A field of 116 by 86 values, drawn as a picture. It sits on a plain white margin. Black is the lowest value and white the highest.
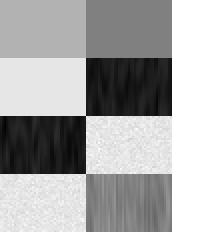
It is made of 4 by 2 panels. Panel 1,1: high, flat. Panel 1,2: middling, flat. Panel 2,1: very high, flat. Panel 2,2: very low, streaked downward, faint in contrast. Panel 3,1: very low, streaked downward, faint in contrast. Panel 3,2: very high, fine-grained, faint in contrast. Panel 4,1: very high, fine-grained, faint in contrast. Panel 4,2: middling, streaked downward, faint in contrast.
